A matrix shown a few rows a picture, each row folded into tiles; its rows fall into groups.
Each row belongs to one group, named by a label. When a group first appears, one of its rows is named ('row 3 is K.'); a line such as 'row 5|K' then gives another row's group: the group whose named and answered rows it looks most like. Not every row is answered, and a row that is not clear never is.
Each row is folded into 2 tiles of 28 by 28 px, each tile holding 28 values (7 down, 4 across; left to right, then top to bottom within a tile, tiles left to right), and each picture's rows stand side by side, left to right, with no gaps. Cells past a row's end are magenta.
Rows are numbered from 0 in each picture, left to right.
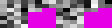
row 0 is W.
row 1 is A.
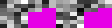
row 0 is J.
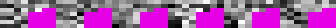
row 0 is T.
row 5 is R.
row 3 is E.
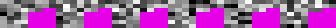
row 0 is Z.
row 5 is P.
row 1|J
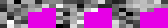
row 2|R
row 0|T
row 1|W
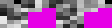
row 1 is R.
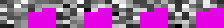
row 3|P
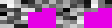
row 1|A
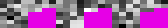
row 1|W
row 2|P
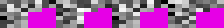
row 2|J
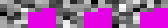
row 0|Z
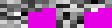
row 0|A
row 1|T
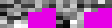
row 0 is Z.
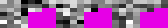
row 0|W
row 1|E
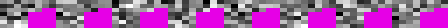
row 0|Z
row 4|P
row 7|J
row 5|A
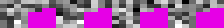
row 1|Z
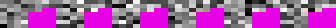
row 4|W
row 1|T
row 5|P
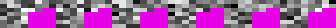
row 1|P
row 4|T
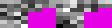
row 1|E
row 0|A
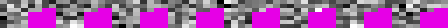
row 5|T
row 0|J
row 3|Z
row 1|Z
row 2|P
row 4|T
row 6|Z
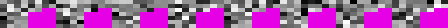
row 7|R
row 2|A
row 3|T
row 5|W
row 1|E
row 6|T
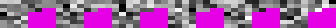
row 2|P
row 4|A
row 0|A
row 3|W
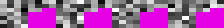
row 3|R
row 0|W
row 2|P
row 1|J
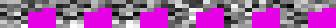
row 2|Z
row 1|Z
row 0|A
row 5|T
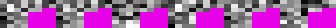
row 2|Z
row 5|W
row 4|J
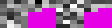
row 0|R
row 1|P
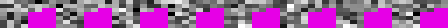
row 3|E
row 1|R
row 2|W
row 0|T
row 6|R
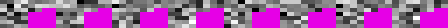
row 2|T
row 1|W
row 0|P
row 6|E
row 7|J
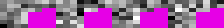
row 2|A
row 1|W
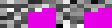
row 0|T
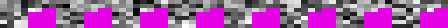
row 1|T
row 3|Z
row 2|W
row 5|E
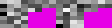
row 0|E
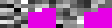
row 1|A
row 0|T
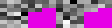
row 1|T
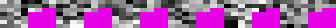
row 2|Z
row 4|E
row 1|Z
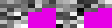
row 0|A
